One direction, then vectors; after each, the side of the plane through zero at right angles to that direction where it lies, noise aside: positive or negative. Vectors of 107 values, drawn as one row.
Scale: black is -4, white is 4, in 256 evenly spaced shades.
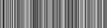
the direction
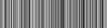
negative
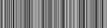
negative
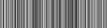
positive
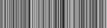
negative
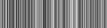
negative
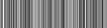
negative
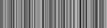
negative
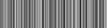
negative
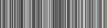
positive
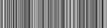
negative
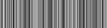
negative
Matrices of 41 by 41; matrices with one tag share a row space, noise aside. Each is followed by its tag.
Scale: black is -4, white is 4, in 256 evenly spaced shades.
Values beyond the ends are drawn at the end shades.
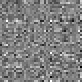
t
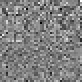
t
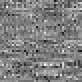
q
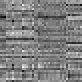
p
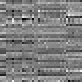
p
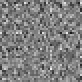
t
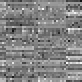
p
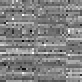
p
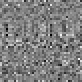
t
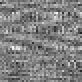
q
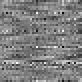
q
